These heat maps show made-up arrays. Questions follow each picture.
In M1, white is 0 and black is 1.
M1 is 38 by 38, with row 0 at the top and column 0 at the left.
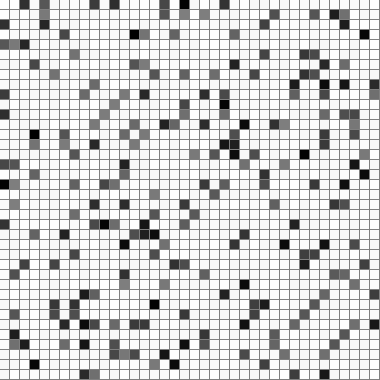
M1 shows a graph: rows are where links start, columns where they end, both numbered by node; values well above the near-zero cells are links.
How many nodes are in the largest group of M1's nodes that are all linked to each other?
5
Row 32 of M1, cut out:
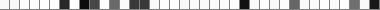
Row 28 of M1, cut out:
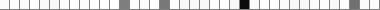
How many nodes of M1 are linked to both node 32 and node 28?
2
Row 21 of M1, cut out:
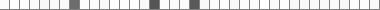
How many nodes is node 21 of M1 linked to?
3
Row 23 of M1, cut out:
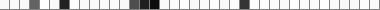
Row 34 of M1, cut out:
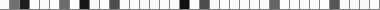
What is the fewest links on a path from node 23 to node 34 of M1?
2
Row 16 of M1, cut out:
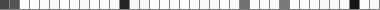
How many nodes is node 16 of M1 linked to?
6
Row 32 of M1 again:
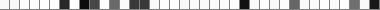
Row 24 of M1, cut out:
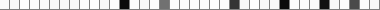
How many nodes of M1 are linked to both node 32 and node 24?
1
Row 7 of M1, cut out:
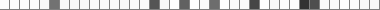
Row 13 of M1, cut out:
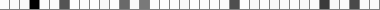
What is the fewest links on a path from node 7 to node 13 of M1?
3
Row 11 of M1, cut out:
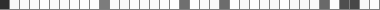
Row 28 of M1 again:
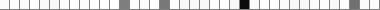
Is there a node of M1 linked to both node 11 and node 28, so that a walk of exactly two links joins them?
yes
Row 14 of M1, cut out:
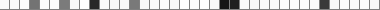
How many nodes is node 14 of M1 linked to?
7
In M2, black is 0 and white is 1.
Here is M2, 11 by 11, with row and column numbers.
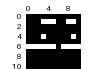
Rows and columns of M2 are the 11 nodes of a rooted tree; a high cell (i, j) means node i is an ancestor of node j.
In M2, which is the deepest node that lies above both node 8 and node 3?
1
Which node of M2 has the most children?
6
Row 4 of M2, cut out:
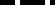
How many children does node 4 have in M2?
2
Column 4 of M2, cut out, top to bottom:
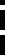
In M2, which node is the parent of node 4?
1
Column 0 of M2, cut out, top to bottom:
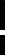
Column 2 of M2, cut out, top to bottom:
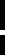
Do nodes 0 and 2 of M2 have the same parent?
yes
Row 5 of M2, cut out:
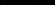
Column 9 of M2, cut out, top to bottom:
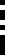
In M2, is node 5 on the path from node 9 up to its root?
no
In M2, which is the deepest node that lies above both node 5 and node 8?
1
